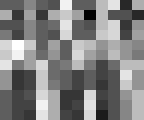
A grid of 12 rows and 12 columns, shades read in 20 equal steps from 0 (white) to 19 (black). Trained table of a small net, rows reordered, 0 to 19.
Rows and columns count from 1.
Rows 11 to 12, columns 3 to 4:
14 1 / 15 2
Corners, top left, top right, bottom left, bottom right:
12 6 12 5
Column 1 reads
12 6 13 10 3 4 2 8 8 12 12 12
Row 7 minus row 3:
-11 -3 -2 -9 0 8 -7 -3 9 8 -10 -3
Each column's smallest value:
2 0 4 1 6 1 3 2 4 2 2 5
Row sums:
112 126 116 113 78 85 93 127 129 121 120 125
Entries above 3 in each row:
10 12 10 10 10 10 10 11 12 10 10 10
